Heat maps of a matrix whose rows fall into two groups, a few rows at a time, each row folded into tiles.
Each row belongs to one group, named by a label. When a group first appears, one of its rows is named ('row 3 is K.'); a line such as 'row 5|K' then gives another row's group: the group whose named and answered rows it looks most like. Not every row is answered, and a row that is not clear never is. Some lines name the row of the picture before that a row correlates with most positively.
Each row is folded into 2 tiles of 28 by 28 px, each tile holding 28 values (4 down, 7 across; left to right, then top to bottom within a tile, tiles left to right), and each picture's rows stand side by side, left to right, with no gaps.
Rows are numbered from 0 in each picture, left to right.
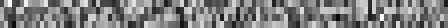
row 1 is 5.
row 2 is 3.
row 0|5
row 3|5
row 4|5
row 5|5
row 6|3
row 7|3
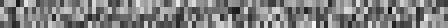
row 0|5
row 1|3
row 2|3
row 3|5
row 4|5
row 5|5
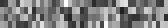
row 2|5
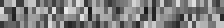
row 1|3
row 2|3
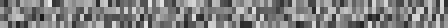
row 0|3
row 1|3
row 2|3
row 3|3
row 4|3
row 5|3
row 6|3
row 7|3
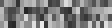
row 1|5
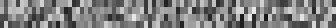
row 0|3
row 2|3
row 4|3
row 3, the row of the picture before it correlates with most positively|0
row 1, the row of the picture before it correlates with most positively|1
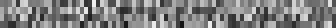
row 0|3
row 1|3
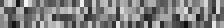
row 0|5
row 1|3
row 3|3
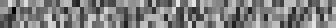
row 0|5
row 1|5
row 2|5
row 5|5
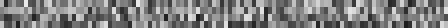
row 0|3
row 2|5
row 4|3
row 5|3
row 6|3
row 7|5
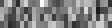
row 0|5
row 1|3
